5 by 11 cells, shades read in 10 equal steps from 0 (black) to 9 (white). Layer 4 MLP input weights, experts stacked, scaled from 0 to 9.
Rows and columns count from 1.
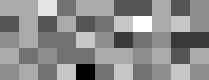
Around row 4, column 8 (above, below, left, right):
4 4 6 6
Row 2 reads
3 6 3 6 3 4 7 9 6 7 5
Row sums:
56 59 46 55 54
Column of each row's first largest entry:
3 8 5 1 4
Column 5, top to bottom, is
6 3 7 4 0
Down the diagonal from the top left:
6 6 4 4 0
